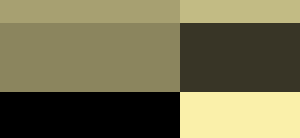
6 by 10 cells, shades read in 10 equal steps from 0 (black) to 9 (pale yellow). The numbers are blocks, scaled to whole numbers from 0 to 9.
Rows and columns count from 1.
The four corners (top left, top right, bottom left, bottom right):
6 7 0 9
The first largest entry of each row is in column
7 1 1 1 7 7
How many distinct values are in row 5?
2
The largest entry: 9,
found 8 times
